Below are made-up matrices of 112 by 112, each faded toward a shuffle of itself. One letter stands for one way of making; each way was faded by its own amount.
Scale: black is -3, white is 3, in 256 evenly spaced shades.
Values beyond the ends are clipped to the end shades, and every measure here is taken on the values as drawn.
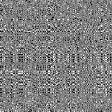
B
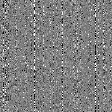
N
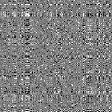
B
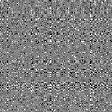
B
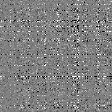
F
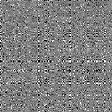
B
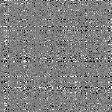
F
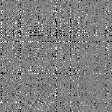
F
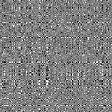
B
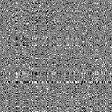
B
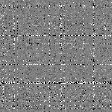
F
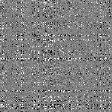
F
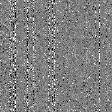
N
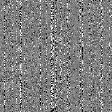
N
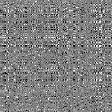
B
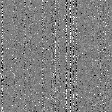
N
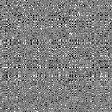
B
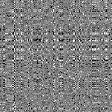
B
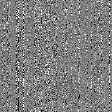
N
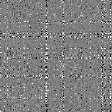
F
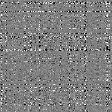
F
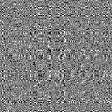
B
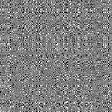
B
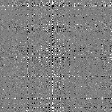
F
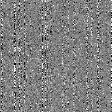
N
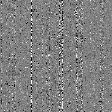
N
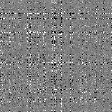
F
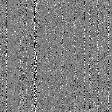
N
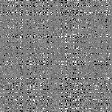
F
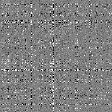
F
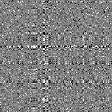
B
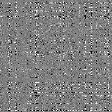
F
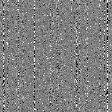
N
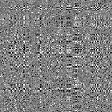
B
